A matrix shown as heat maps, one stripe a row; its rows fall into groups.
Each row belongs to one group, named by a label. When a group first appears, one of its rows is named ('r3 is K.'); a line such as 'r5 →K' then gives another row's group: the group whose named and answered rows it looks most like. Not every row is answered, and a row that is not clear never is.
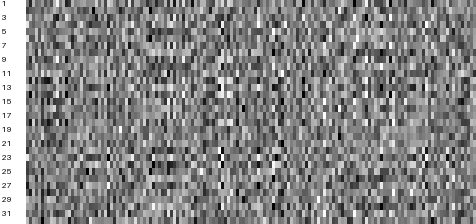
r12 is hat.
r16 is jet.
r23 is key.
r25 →jet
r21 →hat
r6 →key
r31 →hat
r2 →jet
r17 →hat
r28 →hat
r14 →hat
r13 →key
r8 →key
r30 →key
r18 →hat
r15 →hat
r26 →key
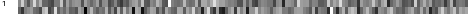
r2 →jet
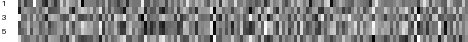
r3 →key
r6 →key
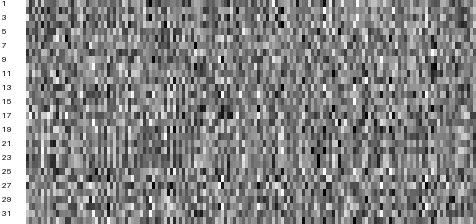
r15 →hat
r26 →key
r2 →hat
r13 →hat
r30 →key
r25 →hat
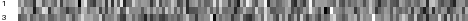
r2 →jet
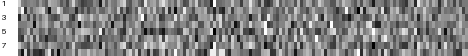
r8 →hat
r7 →key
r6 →hat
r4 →jet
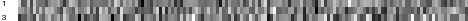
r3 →jet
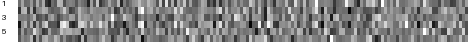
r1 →hat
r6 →jet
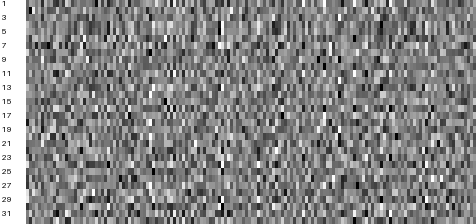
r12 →jet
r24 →key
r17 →hat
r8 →key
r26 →jet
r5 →key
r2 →hat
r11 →hat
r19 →jet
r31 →hat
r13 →key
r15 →hat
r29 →key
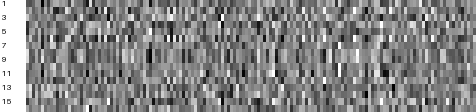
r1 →jet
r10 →jet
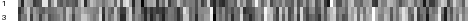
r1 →jet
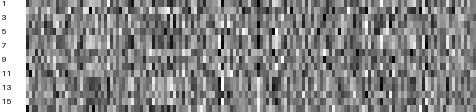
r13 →key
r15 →key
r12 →key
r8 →key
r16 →jet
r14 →hat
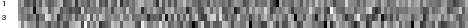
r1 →hat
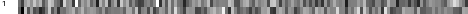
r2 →hat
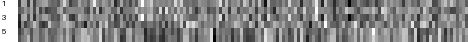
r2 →hat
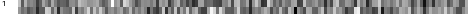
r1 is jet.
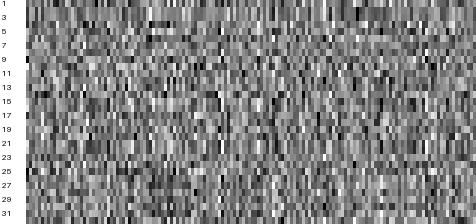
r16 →key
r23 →hat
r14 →hat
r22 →key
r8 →key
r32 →hat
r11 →jet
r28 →jet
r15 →key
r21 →key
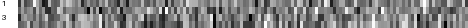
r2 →hat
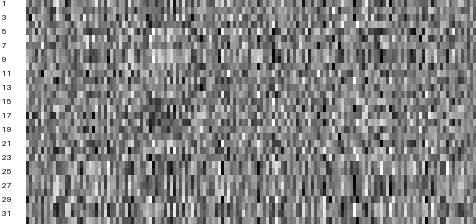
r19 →jet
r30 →hat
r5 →key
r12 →hat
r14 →key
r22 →hat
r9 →key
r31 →hat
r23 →key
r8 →key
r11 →jet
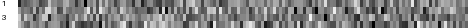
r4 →key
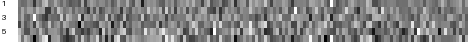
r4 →jet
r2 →hat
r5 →key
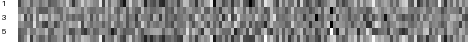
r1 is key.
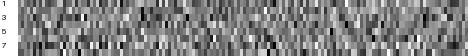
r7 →hat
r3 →jet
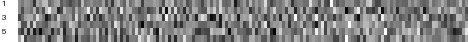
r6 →hat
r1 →jet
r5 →hat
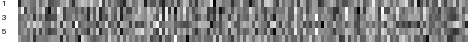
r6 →jet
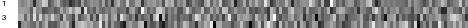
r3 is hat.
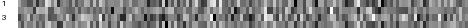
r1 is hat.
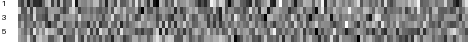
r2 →key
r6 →jet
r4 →hat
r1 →hat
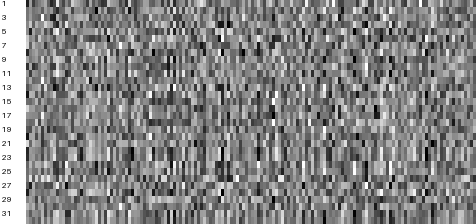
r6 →key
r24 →hat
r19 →hat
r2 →hat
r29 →key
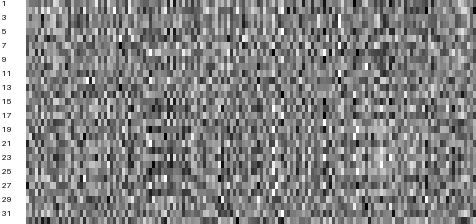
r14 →hat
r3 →jet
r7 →jet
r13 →jet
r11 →jet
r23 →hat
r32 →hat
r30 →hat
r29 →key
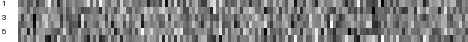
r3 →jet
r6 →hat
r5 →key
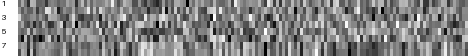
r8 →key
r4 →hat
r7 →key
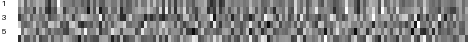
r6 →jet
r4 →key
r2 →hat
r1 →hat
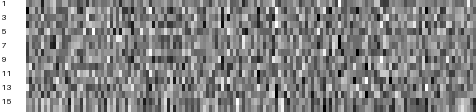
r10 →hat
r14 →jet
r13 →key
